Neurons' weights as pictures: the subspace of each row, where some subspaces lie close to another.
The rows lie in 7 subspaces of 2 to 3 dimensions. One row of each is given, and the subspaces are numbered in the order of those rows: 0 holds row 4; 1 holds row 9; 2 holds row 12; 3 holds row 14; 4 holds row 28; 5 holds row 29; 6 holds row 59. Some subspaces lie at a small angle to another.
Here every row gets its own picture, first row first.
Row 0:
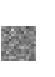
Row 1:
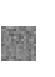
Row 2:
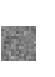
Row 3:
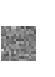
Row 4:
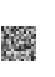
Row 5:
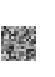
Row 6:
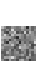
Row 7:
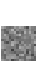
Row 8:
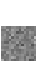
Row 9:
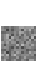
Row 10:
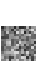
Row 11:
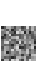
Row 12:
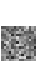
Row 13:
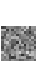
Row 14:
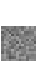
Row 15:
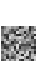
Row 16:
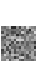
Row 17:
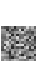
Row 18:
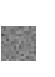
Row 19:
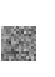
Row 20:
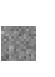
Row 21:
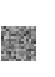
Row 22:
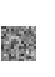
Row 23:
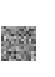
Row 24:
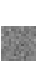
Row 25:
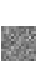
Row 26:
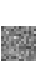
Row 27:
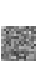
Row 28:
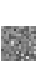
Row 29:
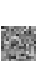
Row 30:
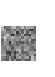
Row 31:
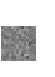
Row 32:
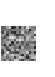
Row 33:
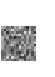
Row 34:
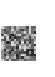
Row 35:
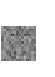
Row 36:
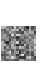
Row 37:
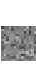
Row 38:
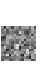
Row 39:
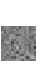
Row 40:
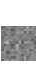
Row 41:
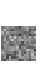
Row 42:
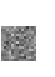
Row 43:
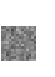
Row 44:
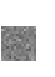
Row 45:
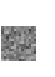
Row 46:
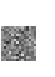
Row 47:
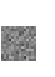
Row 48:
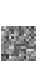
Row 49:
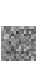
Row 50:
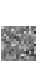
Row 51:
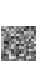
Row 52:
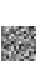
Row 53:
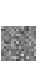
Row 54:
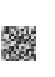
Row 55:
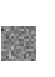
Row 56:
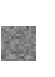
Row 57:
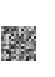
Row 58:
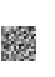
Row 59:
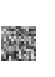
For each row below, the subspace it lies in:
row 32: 4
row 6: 1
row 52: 2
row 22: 5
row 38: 5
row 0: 1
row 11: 1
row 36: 2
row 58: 2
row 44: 5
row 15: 2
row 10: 6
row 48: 0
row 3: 4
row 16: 4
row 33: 6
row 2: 3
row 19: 6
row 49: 6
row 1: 0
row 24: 4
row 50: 5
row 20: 0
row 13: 5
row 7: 3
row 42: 2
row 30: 6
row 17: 2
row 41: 6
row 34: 5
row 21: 0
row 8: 1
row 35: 6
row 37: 5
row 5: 0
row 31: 4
